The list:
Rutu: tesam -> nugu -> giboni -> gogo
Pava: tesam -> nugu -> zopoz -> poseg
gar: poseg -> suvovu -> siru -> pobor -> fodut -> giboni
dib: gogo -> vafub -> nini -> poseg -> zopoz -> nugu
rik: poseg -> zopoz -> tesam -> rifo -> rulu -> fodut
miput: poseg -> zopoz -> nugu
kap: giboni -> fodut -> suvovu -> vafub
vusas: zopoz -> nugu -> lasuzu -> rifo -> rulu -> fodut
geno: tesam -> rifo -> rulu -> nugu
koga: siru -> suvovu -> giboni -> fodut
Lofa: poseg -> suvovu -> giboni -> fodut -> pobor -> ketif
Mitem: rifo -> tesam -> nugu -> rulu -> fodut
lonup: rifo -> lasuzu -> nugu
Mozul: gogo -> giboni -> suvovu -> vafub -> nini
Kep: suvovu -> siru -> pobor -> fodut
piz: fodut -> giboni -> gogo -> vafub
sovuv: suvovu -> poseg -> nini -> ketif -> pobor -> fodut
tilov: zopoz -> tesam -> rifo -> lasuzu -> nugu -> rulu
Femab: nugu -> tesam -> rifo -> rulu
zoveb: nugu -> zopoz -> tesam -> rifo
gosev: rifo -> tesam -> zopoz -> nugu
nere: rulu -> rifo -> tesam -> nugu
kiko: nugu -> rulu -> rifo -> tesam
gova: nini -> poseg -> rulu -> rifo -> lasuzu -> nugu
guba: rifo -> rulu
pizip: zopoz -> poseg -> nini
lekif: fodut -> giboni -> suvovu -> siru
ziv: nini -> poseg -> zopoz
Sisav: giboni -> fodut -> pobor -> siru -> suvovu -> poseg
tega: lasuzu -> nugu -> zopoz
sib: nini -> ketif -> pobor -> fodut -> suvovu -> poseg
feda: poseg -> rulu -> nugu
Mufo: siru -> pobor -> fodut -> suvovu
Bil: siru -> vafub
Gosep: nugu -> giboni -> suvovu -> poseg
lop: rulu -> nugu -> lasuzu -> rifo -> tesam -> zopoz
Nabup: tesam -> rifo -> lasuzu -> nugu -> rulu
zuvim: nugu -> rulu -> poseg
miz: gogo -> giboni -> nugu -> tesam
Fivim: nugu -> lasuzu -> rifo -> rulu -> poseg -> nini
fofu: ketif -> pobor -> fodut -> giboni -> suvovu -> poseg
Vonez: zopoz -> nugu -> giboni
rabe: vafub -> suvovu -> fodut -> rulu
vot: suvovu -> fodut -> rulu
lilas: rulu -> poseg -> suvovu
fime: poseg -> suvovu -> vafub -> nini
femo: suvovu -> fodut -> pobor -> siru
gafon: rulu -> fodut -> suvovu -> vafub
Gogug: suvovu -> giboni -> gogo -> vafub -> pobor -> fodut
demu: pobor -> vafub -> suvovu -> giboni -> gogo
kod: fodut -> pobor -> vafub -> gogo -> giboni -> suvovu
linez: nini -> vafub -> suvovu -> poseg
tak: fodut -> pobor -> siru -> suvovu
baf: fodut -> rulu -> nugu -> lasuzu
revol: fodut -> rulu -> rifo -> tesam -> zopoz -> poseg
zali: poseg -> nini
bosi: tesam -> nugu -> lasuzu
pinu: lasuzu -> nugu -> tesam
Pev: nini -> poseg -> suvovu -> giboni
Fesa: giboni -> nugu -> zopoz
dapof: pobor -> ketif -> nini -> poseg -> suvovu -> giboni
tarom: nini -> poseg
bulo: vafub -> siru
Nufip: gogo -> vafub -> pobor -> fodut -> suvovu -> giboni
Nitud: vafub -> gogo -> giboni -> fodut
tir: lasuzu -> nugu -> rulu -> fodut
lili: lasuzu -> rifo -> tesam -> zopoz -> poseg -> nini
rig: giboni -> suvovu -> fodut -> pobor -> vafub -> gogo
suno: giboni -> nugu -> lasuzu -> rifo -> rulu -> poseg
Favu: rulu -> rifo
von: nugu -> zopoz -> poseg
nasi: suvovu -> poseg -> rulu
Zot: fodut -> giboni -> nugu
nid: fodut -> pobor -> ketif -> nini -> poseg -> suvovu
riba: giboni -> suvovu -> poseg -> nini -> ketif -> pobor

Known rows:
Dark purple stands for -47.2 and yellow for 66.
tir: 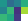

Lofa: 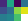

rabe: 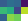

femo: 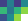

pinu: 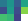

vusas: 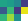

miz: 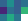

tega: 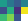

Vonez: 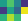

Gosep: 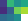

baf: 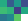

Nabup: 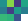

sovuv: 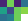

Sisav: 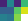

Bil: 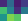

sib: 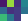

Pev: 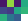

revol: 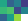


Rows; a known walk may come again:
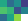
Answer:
revol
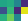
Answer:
vusas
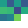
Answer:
baf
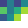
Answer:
femo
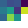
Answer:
Nitud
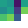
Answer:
lili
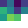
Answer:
Bil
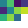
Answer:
rik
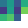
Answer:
pinu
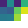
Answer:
Sisav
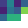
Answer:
Mozul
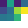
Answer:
Lofa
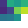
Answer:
Gosep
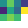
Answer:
Vonez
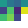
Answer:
tega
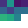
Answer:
fofu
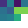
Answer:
gar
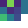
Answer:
sib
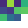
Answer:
Pev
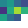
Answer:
feda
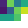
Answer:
Fesa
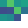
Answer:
Femab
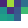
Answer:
linez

